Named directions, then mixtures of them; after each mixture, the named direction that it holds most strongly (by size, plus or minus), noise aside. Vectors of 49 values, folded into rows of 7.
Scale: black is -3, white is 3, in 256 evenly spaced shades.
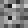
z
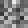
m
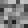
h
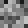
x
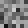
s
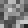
h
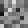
m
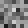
s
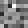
z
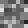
h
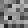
z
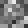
x
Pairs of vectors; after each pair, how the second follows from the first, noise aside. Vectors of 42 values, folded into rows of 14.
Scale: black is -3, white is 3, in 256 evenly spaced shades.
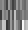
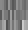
shrunk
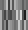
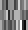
wrapped around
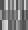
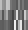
shuffled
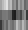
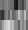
wrapped around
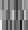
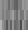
shrunk
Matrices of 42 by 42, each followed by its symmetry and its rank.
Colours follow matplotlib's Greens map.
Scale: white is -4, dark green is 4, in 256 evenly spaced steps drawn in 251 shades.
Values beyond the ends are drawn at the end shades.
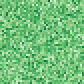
neither, full rank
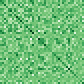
symmetric, rank five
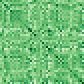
symmetric, rank five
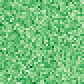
neither, full rank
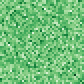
symmetric, full rank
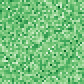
symmetric, full rank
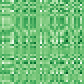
neither, rank two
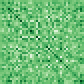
symmetric, rank five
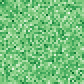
symmetric, full rank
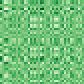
neither, rank two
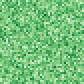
neither, full rank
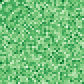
symmetric, full rank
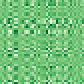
neither, rank two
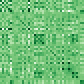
symmetric, rank five
